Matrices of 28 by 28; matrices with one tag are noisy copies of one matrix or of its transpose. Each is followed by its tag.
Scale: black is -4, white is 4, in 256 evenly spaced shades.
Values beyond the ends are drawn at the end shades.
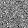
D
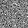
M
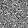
M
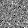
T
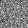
T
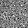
M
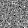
T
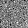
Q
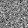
T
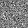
M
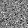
T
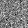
T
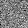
Q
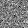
T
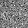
M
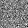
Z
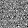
Z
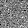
Q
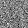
D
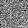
Q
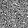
M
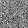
D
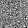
Z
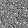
D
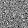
D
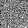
Q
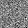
Z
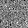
Q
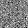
Z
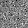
M
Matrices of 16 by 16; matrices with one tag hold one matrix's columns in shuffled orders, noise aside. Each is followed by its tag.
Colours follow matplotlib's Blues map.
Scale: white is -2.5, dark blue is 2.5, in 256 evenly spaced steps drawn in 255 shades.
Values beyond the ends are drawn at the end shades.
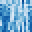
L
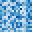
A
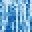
L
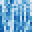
L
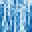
L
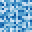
A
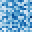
A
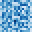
A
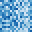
A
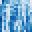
L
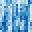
L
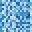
A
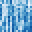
L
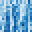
L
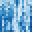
L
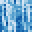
L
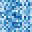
A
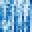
L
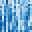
L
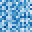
A
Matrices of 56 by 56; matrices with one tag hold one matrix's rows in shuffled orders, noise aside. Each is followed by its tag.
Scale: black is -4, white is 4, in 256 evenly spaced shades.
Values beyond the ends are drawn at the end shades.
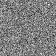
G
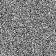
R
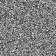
R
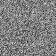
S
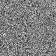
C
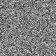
R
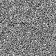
R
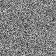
C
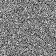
G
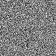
C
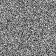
G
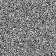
R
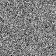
C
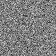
S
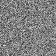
C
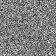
G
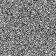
G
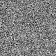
R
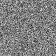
G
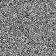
C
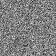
S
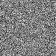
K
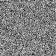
K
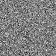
C
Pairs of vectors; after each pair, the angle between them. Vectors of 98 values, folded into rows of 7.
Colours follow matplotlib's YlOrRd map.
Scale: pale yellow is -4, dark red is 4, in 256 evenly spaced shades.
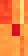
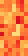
partly opposed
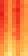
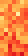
partly opposed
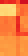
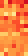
partly aligned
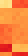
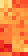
nearly parallel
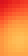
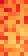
partly aligned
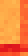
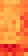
nearly parallel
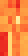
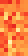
partly aligned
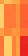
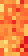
partly aligned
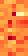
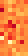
partly aligned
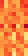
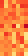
nearly parallel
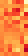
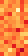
orthogonal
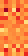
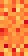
nearly opposite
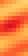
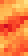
nearly parallel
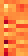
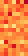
partly aligned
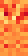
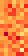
orthogonal
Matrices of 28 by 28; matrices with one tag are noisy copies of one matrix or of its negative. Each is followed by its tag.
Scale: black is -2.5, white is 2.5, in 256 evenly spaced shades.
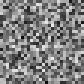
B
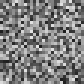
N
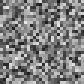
B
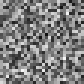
B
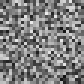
N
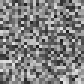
N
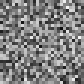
N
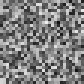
B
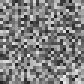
N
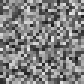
B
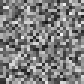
B
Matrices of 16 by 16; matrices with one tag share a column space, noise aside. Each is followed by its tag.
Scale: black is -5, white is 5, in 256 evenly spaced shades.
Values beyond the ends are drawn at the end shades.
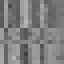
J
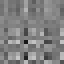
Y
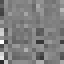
Y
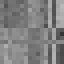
J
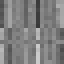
J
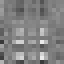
Y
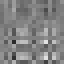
Y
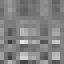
Y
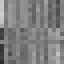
J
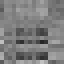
Y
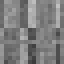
J
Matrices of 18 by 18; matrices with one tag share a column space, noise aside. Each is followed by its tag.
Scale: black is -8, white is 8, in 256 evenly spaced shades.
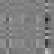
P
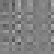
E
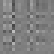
E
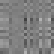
P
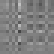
E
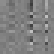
E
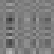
P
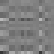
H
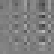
E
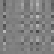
E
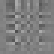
E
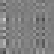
P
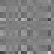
H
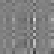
P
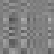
P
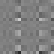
H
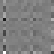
H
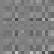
H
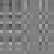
E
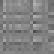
E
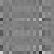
H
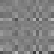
H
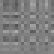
E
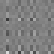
H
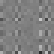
H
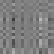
P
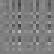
E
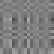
P
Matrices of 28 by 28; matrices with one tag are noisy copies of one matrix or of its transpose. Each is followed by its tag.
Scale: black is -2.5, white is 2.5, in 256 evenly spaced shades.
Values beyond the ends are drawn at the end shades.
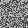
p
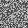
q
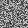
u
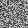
u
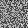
u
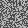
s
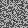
u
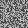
u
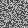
u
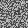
s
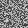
u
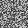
s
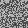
p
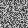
u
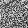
p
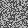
s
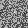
p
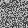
p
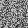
p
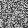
q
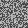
q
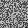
q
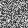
s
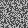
u
